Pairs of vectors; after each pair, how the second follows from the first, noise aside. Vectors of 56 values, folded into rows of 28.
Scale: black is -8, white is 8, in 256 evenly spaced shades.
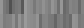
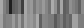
scaled up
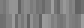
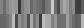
scaled up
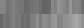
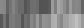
scaled up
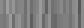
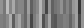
scaled up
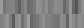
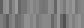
wrapped around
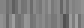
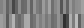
scaled up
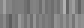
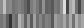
scaled up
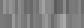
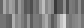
scaled up
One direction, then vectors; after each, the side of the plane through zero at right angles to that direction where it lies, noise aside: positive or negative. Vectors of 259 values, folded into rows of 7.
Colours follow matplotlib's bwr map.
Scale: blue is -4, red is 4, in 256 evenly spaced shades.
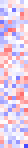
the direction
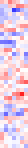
positive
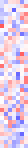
positive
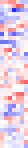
positive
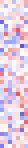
positive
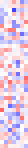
positive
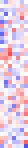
positive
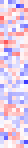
negative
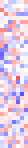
negative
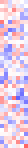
negative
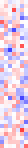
negative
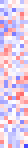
positive
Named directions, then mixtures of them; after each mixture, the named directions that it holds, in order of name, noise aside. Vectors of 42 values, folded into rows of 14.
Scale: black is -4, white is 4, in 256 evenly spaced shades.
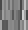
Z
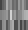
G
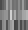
G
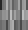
G, Z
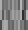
Z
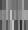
G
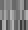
G, Z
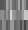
G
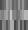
G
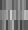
G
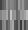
G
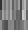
G, Z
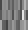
Z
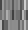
Z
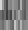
G, Z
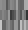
G, Z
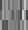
Z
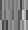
Z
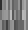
G, Z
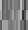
Z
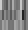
G, Z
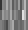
G, Z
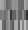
G, Z
